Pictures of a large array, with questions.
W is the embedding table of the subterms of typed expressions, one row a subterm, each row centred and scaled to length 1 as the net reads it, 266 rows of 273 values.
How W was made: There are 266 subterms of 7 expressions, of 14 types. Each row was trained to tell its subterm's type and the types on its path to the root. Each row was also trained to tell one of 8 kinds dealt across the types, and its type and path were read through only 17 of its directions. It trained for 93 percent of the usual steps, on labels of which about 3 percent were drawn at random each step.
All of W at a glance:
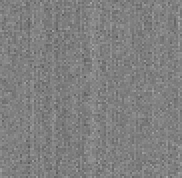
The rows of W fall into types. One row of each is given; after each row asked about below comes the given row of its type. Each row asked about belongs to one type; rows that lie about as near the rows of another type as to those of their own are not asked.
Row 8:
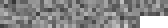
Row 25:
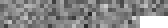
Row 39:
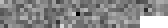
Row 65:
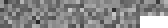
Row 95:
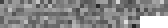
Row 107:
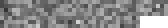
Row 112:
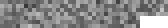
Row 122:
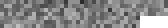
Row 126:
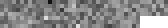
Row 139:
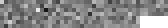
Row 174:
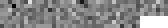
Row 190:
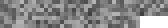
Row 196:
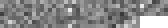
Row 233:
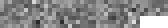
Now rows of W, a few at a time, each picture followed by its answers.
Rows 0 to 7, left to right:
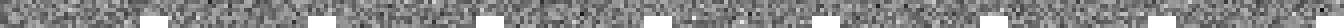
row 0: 126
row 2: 65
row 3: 126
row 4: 8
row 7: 122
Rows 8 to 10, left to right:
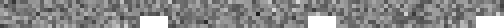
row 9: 139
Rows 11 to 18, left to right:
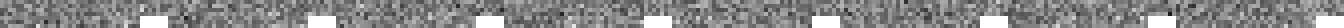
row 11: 233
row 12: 25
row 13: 139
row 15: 95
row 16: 190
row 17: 196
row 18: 25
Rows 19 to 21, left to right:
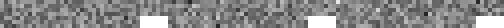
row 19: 107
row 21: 112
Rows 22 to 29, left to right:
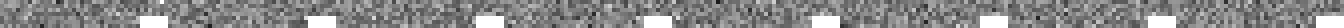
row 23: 8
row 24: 174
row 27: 107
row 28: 190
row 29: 233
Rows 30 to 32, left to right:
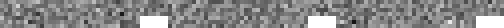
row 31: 25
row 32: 25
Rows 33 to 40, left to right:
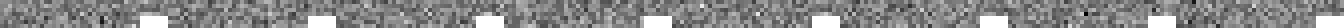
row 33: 25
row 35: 95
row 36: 107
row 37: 25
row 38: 139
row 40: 139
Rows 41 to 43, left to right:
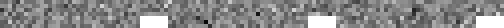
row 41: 39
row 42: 139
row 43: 233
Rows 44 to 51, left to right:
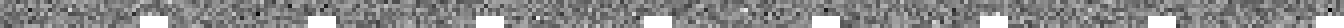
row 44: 196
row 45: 112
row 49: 107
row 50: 190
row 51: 107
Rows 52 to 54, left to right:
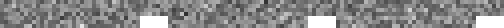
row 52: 126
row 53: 196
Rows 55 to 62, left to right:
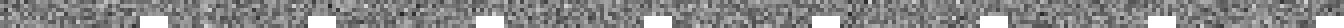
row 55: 233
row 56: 190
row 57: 112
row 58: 190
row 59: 95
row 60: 174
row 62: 8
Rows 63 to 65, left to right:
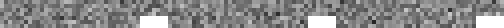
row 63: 65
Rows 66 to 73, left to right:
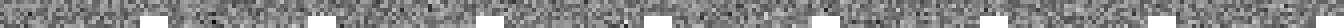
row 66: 25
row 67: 107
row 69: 65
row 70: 139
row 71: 8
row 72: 126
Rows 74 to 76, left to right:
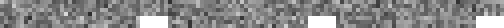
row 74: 107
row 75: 196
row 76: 65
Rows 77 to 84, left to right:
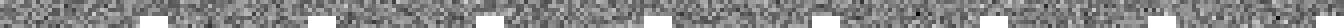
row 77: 190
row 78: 126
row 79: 174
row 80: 126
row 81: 196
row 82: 39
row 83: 112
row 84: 139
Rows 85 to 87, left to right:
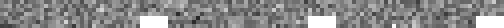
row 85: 39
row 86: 112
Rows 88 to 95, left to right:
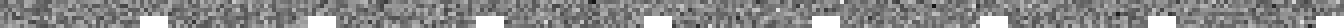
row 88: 122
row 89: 196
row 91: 39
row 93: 174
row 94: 107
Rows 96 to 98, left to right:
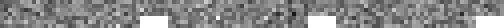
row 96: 139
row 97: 174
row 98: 126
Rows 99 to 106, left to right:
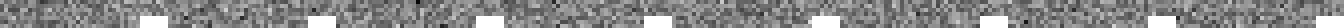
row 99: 126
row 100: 25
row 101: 122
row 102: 196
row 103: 25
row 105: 139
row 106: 190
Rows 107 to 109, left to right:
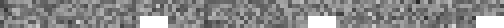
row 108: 126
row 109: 174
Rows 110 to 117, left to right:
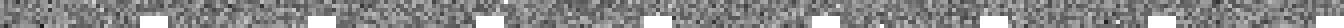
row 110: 233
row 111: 95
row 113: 107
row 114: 65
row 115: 107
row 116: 65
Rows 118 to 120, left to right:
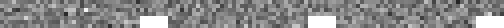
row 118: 112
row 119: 126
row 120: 65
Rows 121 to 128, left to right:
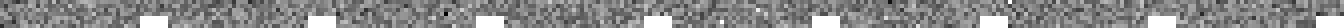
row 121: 95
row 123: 196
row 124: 196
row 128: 8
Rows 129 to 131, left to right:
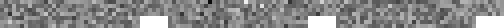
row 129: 65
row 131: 190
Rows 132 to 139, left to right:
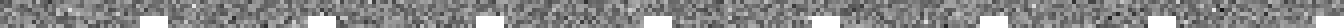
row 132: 126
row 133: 196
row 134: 190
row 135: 25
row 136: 39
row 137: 233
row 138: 139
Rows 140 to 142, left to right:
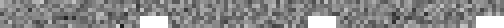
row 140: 174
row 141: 190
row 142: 25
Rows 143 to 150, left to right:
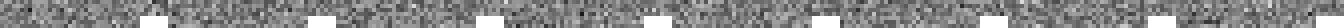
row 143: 8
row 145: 25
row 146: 112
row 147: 139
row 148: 95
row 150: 196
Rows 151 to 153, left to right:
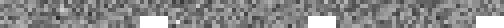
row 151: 65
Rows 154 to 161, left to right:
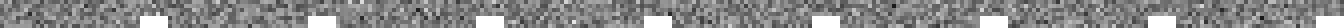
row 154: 233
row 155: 95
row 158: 190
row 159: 126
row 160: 8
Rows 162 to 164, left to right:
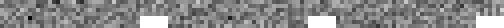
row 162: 174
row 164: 190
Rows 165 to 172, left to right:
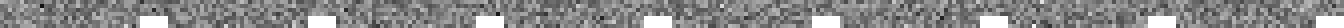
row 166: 126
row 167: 95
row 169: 196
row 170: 25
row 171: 126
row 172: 8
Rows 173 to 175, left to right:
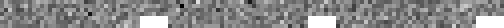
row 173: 139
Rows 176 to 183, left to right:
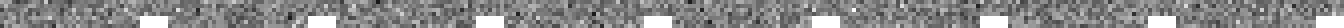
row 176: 8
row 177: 233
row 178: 107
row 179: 25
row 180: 139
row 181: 174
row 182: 233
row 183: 122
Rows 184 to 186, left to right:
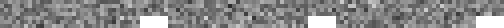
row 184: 25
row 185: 95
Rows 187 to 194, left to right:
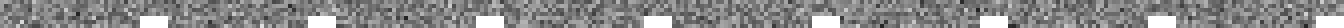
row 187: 8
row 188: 39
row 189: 39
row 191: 190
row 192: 95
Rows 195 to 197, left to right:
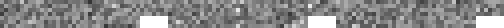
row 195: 190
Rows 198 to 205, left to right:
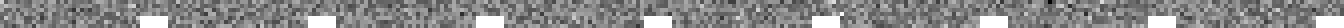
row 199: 39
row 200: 126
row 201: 8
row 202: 95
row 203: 126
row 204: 95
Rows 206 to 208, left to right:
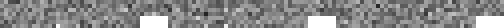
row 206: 8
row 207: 139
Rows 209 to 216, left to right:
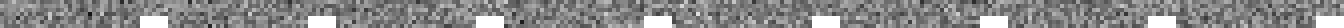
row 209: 25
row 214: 190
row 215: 107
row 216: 107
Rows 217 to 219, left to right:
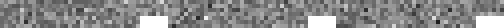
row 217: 107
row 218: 25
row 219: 112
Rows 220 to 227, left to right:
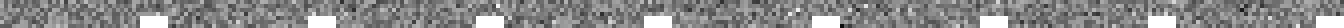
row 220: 233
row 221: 112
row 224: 126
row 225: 112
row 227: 8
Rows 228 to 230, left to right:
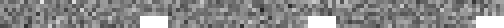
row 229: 139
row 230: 190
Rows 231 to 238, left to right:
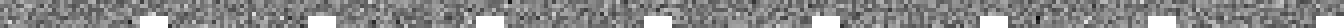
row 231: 65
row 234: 25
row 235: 8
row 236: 39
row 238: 65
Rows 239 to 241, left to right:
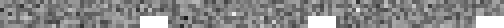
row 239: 233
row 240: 107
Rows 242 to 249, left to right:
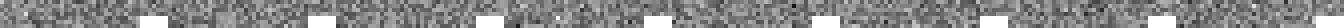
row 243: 107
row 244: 39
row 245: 107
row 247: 95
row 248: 39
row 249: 139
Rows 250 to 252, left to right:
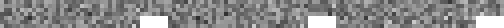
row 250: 190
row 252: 190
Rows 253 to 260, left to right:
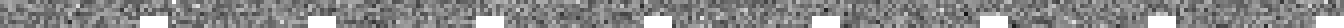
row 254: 139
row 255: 107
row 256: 174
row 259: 126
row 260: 139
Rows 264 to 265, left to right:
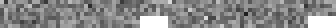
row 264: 65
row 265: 174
